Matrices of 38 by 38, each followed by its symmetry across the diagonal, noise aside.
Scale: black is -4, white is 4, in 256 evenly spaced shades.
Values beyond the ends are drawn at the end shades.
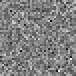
symmetric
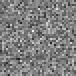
neither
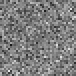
symmetric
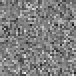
antisymmetric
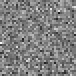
neither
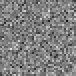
symmetric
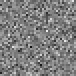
antisymmetric
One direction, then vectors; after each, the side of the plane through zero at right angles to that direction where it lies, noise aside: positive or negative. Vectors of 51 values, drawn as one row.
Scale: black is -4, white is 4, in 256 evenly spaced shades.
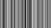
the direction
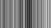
positive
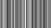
negative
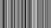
positive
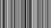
positive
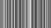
negative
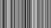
positive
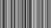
positive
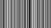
positive
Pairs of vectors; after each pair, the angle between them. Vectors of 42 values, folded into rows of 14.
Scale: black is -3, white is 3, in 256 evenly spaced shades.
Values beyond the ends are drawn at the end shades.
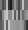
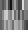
nearly parallel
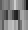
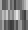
nearly opposite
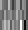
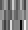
nearly opposite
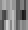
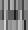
orthogonal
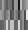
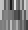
partly aligned
